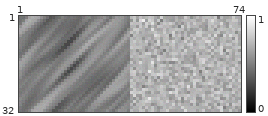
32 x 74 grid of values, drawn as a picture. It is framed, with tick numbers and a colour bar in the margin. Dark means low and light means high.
It is made of 1 by 2 panels. Panel 1,1: middling, slanting up to the right. Panel 1,2: high, fine-grained.
